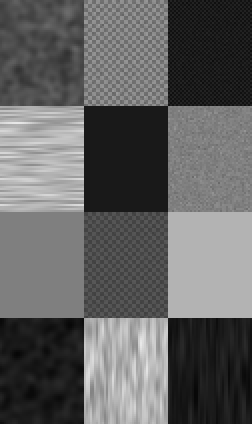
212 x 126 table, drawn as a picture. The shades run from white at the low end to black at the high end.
It is made of 4 by 3 panels. Panel 1,1: high, blotchy, faint in contrast. Panel 1,2: middling, checkered. Panel 1,3: very high, checkered, faint in contrast. Panel 2,1: low, streaked across. Panel 2,2: very high, flat. Panel 2,3: middling, fine-grained, faint in contrast. Panel 3,1: middling, flat. Panel 3,2: high, checkered, faint in contrast. Panel 3,3: low, flat. Panel 4,1: very high, blotchy, faint in contrast. Panel 4,2: low, streaked downward. Panel 4,3: very high, streaked downward, faint in contrast.
